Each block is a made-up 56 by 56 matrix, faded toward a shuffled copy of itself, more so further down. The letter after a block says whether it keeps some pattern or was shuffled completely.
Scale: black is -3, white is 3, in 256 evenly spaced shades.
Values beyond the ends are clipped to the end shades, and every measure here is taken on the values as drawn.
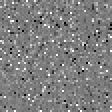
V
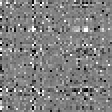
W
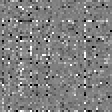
W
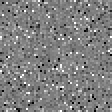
V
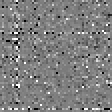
W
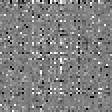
W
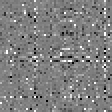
W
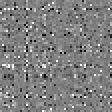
W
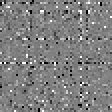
W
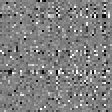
W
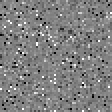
V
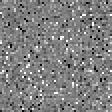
V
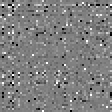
W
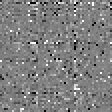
W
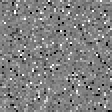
V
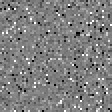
V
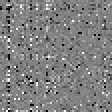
W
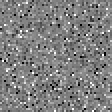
V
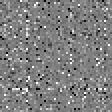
W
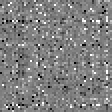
W
